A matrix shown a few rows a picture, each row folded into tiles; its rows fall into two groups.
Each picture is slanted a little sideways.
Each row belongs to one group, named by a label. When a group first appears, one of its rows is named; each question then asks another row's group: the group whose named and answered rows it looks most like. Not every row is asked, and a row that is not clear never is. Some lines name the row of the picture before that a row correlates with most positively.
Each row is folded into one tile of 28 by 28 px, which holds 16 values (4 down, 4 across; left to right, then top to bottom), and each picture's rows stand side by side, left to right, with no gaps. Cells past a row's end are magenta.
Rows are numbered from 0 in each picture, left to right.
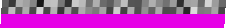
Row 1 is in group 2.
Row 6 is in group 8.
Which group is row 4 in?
8
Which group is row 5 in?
8
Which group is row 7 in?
8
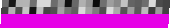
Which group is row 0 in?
2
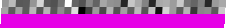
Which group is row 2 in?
8
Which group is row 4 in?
2
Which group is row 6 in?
8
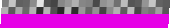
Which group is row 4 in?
8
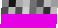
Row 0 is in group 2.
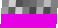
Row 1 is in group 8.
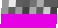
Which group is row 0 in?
8
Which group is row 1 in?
8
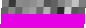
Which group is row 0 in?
2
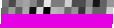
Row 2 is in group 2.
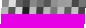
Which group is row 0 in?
8
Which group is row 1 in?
8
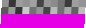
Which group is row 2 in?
2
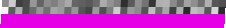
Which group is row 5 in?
2
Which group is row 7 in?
8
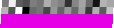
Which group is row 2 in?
2
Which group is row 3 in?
2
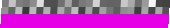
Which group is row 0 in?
8
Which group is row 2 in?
8
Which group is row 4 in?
8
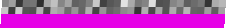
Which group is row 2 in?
8
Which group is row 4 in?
8
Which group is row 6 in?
8
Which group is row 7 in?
2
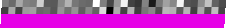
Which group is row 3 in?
8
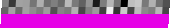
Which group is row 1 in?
8
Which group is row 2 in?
8
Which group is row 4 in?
2
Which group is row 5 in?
8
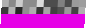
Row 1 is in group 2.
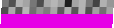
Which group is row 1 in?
2
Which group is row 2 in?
2
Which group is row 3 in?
2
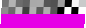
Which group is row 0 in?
8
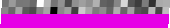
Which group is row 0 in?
8
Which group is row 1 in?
8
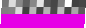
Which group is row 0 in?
8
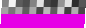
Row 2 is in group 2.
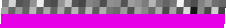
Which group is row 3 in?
8
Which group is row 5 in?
8
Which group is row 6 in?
8
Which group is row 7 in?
8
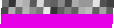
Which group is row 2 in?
2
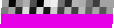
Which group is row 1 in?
2
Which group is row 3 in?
2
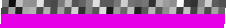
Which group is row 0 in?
2
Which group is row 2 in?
8
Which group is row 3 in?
8
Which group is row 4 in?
8
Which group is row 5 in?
2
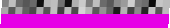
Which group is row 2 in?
2
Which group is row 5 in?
2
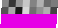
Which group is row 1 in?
8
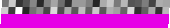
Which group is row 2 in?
2
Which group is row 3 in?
2
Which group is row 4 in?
8
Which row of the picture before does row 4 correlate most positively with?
1
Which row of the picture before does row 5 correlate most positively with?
0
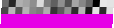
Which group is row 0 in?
2
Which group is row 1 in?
8
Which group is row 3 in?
2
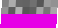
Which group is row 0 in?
8
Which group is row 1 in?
2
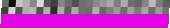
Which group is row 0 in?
2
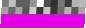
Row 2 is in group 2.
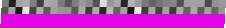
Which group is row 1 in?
2
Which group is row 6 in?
2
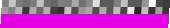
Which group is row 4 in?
8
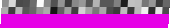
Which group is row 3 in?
8
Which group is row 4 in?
2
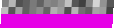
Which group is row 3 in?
8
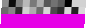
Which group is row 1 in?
8
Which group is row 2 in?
2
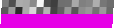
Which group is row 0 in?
2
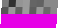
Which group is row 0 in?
2
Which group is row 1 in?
2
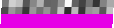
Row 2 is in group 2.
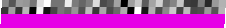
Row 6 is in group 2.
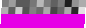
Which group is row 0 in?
8
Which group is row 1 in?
8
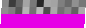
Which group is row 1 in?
2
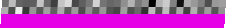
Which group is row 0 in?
8
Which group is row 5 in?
2
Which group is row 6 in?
2
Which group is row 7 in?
2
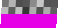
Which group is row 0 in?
8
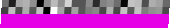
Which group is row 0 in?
2
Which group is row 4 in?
2
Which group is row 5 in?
8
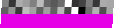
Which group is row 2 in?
8
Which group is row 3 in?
2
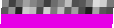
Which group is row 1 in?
8
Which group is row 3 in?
8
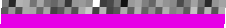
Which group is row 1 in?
8
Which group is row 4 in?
2
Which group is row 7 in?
2
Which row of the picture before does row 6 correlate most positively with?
0
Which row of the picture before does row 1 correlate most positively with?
2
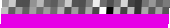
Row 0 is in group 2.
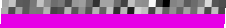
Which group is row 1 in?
8
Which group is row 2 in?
2
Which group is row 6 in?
8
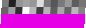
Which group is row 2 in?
8
